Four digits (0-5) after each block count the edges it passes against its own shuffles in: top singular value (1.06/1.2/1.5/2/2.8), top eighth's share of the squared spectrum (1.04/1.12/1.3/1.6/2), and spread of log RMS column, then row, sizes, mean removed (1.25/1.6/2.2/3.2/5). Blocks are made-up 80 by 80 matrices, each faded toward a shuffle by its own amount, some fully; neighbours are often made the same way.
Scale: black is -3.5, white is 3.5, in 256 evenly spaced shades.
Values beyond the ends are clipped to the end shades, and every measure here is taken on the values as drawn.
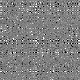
4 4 2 3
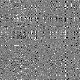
4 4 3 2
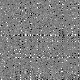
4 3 2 2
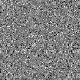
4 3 1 1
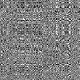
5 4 3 3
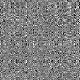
4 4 3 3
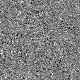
2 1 0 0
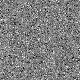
1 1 0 0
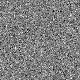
0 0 1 0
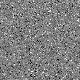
2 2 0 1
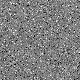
1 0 0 0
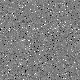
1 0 0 0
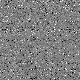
1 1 0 2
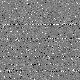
2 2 0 2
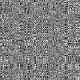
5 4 3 3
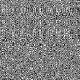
4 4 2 2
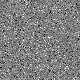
0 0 0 0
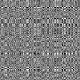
5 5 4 4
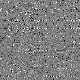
4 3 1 2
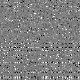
4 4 1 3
